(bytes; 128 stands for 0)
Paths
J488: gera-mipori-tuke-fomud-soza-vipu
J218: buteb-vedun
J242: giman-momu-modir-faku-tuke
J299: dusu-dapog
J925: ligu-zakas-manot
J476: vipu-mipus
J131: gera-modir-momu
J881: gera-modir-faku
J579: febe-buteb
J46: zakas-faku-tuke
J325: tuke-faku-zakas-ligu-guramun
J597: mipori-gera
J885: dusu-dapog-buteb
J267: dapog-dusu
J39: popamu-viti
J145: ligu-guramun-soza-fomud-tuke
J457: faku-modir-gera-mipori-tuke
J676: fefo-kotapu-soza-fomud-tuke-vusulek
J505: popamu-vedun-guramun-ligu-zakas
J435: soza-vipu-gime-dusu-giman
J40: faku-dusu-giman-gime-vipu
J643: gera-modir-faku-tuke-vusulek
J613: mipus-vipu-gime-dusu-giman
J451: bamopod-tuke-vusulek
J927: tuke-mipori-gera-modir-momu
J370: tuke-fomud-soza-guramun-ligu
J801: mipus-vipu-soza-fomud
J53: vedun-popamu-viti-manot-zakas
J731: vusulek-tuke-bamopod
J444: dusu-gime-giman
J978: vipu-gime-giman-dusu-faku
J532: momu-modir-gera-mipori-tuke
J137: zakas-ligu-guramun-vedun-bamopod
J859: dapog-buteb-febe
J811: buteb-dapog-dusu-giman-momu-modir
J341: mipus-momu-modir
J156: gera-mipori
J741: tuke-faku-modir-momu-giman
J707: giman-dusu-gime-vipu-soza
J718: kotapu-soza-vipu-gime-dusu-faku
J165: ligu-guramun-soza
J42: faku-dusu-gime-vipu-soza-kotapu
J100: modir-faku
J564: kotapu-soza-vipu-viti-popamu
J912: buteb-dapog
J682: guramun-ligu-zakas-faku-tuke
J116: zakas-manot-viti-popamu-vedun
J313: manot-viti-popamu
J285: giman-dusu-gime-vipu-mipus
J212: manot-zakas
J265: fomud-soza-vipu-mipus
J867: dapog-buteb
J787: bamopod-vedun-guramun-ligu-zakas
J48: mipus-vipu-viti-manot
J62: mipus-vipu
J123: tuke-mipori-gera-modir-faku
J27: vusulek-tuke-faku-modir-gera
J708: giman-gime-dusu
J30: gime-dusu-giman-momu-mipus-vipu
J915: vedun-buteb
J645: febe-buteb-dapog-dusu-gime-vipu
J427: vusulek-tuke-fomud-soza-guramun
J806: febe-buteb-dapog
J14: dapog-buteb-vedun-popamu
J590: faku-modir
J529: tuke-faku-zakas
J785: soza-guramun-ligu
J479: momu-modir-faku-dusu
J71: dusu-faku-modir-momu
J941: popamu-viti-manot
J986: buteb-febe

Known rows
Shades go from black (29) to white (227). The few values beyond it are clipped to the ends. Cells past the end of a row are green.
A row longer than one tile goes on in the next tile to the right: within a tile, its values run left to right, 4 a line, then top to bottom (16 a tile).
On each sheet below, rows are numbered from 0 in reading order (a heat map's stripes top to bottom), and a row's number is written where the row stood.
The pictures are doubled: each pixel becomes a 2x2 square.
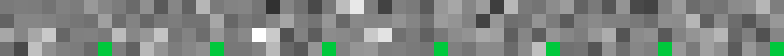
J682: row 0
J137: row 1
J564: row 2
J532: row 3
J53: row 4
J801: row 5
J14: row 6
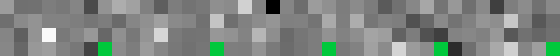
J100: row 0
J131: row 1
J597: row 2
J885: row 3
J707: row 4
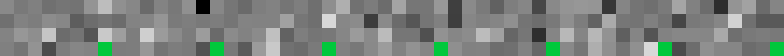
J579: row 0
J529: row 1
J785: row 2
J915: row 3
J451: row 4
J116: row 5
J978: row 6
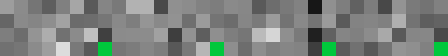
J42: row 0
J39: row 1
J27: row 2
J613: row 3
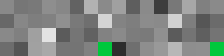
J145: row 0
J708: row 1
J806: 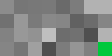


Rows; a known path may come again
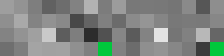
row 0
J811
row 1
J590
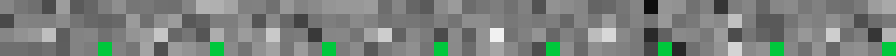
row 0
J476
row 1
J645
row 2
J218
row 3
J341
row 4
J100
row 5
J27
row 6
J285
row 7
J986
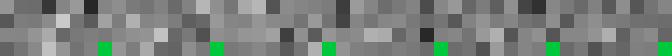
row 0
J435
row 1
J859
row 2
J39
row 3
J451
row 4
J801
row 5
J62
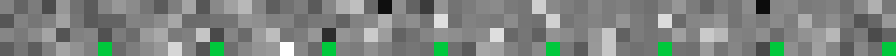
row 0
J613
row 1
J42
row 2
J71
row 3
J488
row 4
J165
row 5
J785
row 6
J325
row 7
J867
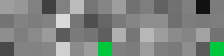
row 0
J30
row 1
J46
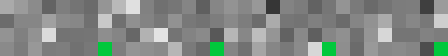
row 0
J131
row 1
J479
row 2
J116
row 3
J643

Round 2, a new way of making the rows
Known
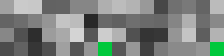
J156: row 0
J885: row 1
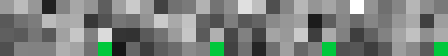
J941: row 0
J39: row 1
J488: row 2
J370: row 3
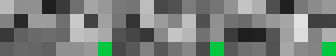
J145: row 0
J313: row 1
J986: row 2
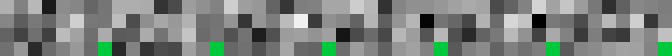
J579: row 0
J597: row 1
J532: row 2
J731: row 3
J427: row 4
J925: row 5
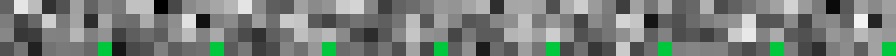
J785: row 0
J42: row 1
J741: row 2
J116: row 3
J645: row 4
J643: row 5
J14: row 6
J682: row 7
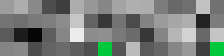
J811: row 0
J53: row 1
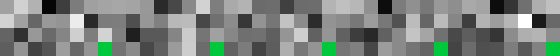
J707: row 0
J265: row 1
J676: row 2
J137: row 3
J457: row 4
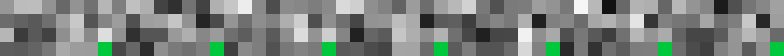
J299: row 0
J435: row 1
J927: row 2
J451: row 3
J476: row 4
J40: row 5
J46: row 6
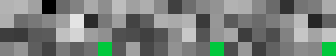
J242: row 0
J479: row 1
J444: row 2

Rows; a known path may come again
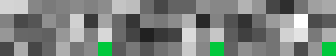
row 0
J71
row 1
J476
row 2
J859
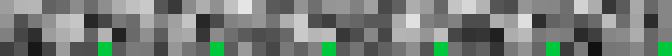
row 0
J881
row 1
J27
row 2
J741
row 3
J806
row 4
J218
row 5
J785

